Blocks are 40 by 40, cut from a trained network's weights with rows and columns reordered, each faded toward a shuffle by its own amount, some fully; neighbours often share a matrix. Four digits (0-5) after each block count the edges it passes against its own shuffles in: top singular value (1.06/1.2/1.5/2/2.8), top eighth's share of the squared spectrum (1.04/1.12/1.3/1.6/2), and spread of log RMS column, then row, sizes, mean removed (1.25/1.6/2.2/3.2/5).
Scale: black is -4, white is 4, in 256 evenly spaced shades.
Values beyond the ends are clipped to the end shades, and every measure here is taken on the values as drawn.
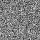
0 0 0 0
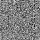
1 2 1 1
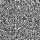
1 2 0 1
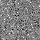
2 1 0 0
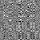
4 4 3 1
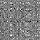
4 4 2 2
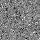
1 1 0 0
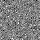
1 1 0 0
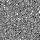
1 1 0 0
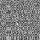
4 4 1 2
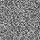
3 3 0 2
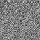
3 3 0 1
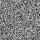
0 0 0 0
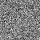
0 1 0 0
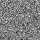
0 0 0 0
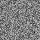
0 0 0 0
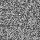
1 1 0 0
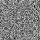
3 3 1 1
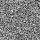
1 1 0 0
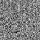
3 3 0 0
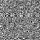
3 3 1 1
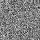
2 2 0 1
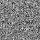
2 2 0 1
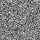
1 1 0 0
